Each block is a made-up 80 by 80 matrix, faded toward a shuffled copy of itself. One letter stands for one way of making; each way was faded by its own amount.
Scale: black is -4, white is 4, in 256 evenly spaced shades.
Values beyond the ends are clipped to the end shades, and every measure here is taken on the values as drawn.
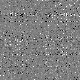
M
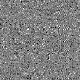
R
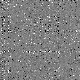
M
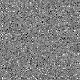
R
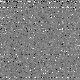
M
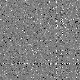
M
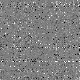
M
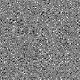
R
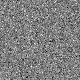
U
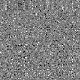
R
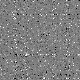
M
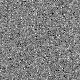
U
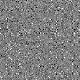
R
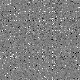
M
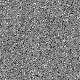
U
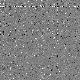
M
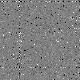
M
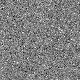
U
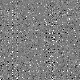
M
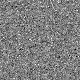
U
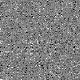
R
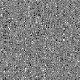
R
